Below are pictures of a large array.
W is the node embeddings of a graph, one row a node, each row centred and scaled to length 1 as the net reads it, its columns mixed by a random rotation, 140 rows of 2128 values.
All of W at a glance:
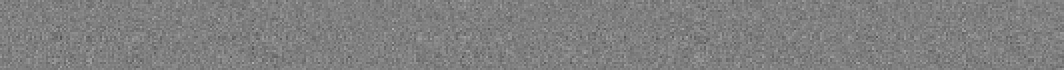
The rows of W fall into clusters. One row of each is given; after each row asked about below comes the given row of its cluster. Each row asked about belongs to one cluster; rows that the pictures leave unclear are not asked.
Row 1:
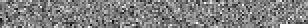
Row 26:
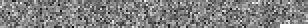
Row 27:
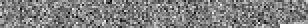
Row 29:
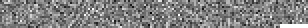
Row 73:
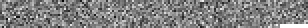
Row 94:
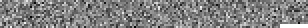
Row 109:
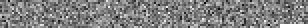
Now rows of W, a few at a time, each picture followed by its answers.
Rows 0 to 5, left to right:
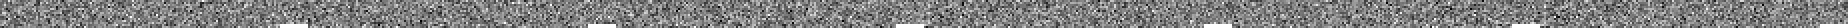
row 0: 73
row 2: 26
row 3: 73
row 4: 109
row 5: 73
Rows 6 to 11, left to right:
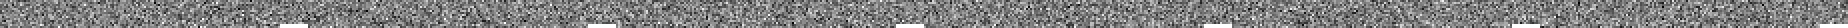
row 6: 109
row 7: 1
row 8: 26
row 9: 29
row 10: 1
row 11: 73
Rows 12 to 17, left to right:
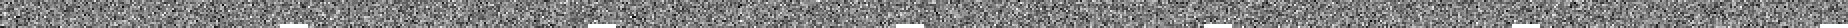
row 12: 73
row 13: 26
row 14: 73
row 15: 29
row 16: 94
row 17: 94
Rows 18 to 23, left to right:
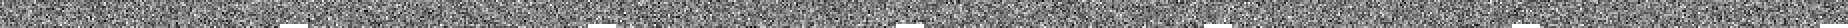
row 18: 26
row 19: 1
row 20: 94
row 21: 29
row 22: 26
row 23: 109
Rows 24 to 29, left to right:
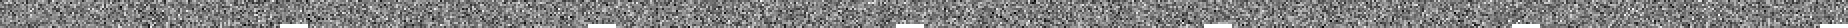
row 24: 29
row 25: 1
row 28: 26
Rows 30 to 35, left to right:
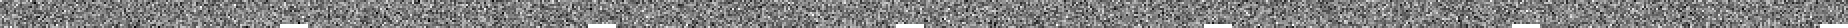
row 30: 94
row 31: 27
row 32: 29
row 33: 1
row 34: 26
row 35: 29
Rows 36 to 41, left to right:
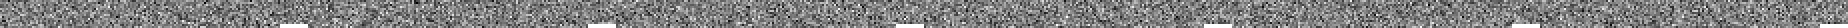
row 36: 109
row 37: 27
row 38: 1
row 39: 1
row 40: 94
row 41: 1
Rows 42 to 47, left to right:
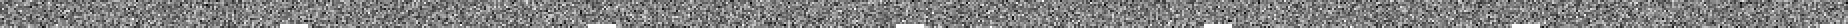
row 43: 109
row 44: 26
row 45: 94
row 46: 29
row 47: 73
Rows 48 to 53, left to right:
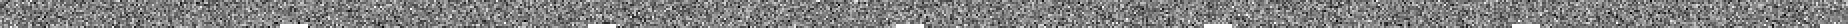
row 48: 94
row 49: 1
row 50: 73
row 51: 109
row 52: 26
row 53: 27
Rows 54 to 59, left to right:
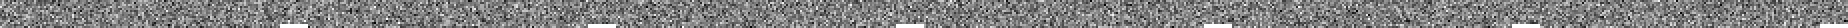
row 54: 26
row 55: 1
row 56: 94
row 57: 94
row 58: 1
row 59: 94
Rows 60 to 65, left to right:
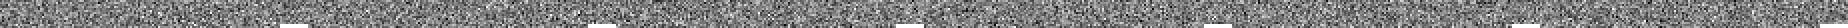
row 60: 109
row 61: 109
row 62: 26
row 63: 1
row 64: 29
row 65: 27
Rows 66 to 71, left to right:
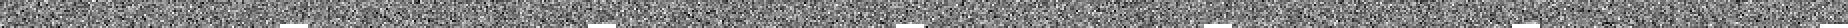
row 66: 73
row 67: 27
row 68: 27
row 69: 73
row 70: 27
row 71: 1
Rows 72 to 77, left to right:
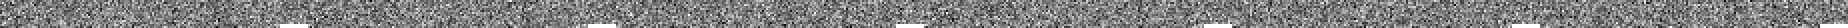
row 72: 73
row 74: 26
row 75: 73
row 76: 73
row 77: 27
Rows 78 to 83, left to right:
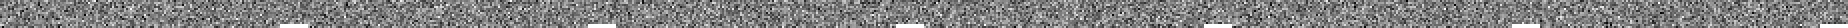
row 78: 73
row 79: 73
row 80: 29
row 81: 26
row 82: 73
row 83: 1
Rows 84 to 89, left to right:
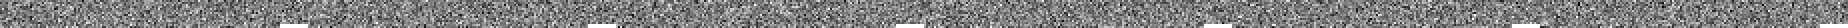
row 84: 94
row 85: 94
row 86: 73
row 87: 94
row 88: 109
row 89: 73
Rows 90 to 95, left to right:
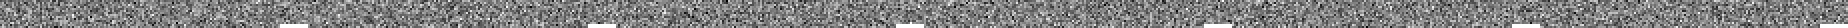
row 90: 26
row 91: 29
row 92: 27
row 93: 94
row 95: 109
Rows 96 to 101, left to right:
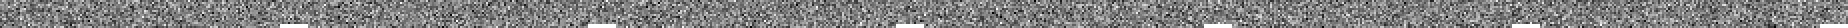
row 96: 1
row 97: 94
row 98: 94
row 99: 27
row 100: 26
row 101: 26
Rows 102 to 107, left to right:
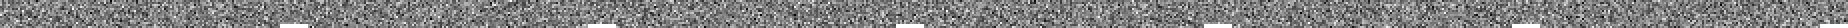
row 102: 27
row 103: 73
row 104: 109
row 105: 27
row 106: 27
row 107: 94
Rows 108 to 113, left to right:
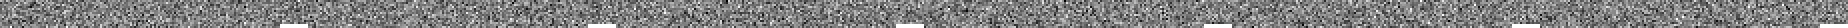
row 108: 94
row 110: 27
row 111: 1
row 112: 1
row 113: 1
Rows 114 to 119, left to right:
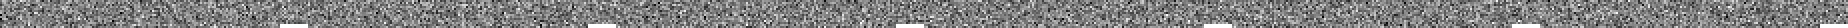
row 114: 1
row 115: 27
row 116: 94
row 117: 109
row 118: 26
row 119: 109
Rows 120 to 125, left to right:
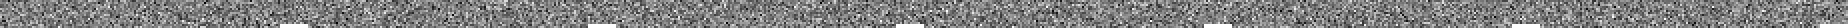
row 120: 109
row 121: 109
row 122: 109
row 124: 1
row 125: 26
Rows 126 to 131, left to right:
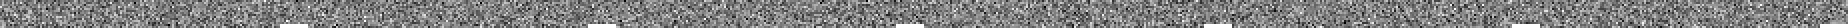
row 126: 26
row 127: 26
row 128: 109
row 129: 29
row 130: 1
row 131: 27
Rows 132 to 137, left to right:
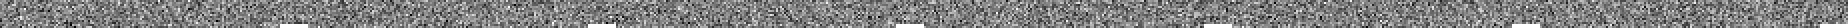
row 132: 1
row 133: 94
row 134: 1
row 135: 29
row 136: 94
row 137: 29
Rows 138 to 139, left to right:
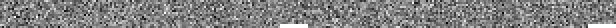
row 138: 73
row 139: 27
